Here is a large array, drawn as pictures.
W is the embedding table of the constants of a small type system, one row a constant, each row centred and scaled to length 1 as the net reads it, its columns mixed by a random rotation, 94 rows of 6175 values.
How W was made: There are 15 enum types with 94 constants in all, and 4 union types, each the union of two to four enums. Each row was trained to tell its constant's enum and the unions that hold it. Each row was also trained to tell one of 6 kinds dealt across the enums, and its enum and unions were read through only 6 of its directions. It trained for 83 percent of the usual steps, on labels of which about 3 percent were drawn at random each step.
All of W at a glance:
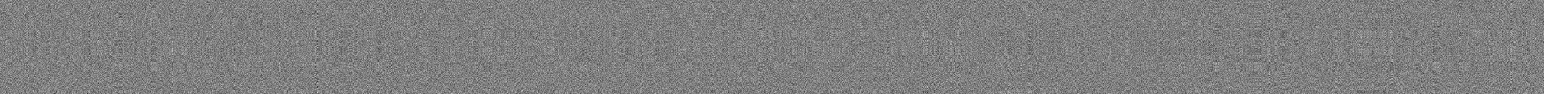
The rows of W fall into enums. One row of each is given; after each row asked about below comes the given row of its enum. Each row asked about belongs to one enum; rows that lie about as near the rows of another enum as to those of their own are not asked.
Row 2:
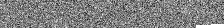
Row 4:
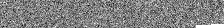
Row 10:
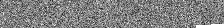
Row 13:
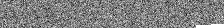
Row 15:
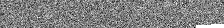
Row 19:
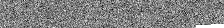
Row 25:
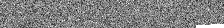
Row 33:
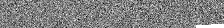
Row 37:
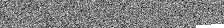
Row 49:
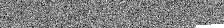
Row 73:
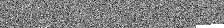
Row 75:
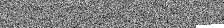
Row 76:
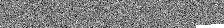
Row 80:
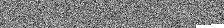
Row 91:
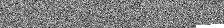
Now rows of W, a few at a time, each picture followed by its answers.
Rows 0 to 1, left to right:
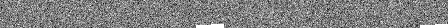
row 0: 33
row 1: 91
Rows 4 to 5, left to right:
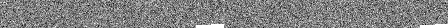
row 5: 19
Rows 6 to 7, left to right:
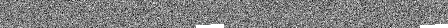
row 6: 76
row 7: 76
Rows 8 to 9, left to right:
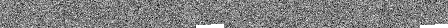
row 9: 4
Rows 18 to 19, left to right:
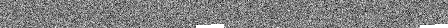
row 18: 2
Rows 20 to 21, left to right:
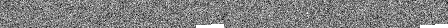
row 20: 75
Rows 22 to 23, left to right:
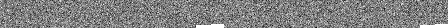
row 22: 80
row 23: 76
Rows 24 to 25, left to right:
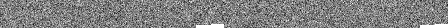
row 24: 75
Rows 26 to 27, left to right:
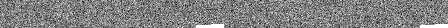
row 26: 49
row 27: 25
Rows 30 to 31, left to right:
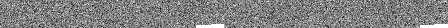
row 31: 19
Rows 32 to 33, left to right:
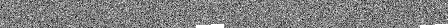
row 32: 33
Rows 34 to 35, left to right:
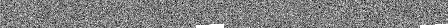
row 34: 19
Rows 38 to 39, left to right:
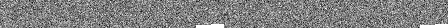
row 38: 75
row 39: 15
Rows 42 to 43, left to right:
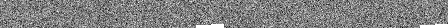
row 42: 75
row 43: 73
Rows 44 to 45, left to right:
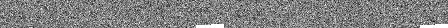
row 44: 13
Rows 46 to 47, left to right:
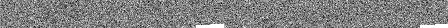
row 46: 19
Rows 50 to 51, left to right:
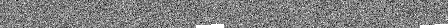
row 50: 76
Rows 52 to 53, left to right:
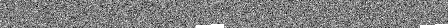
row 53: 76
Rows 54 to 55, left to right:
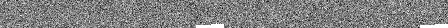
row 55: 15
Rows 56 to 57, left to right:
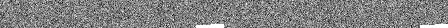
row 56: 4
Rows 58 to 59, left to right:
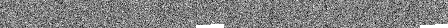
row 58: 4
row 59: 19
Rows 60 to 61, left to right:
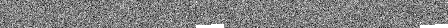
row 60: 33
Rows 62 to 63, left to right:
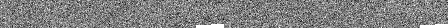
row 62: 2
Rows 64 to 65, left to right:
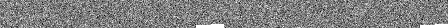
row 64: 75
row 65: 91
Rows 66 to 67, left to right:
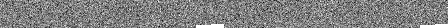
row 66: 2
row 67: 80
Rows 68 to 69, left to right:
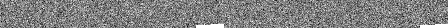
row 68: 91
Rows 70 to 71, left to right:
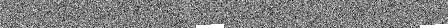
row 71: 13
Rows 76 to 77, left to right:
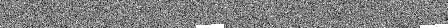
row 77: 2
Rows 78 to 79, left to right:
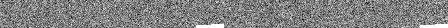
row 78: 13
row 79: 49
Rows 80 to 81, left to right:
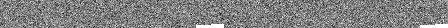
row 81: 13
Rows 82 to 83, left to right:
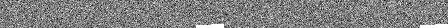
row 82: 33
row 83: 15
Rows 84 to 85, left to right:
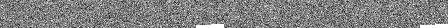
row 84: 2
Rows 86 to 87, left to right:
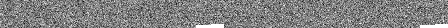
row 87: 13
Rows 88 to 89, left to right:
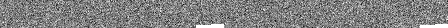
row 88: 10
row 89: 33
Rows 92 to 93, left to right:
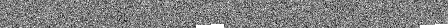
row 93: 4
